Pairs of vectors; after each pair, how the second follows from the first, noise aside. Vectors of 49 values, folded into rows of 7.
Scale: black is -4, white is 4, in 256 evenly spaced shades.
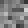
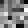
scaled up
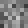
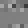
partly zeroed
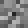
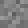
shrunk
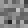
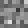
negated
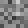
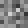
shuffled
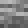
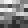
scaled up
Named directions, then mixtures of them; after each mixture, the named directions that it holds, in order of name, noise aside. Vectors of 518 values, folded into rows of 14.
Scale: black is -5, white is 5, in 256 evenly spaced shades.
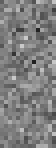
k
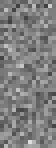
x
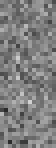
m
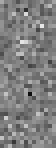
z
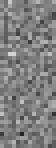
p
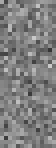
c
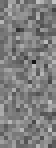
c, k, p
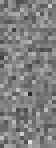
c, x, z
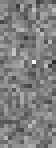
c, k, x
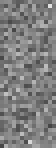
x, z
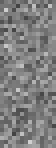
x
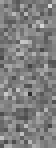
x, z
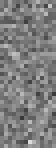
m, p, x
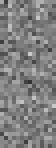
c, m, p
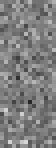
m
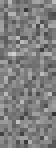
p, z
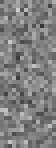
k, m, z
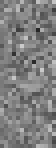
k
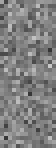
c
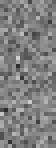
m, x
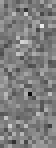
z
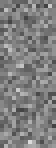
x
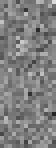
k, p, z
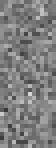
m, p, z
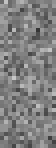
c, k, x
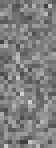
m, x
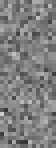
m, p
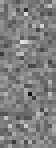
z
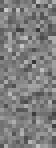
k, x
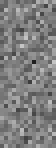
c, k, x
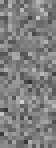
c, m, p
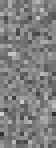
m, p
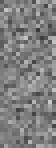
k, x
